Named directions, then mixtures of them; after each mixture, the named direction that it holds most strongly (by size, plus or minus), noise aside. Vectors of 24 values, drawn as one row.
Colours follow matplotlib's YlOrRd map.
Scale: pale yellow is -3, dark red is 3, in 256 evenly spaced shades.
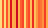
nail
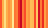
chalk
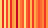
nail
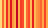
nail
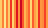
nail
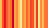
chalk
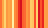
chalk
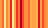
chalk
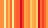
chalk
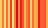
nail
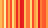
nail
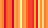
chalk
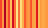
nail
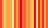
chalk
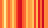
chalk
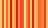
nail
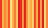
chalk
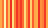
nail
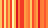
nail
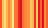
chalk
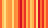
chalk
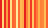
nail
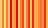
nail
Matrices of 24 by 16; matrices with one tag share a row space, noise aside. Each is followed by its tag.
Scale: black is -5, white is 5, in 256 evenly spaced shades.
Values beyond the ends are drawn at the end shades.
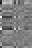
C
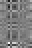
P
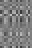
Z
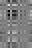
P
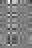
P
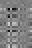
P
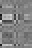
C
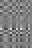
Z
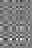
Z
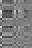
C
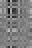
P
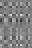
Z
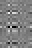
P
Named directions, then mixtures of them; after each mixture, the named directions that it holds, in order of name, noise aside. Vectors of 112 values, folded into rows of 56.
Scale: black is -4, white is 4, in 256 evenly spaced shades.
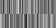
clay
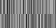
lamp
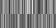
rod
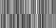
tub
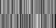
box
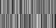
box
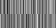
lamp, tub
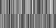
lamp, rod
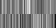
box, rod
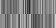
box, lamp, rod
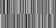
clay, lamp, tub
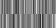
box, tub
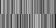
box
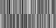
clay, rod, tub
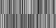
clay, rod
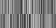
box, lamp, tub
